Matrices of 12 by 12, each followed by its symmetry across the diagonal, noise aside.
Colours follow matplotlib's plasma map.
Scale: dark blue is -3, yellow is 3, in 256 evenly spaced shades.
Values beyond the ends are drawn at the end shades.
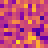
antisymmetric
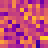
antisymmetric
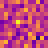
neither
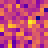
neither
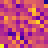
antisymmetric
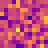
antisymmetric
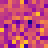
neither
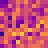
neither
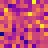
antisymmetric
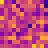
neither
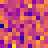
neither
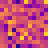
neither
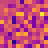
antisymmetric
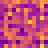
antisymmetric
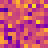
neither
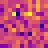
neither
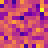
neither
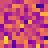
antisymmetric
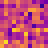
antisymmetric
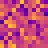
antisymmetric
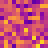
neither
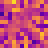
antisymmetric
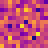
antisymmetric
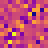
antisymmetric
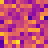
neither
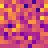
neither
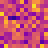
neither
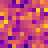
antisymmetric
